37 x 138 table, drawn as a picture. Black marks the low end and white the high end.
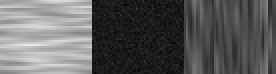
The table splits into one row of 3 panels. Panel 1,1: high, streaked across. Panel 1,2: very low, fine-grained, faint in contrast. Panel 1,3: low, streaked downward.
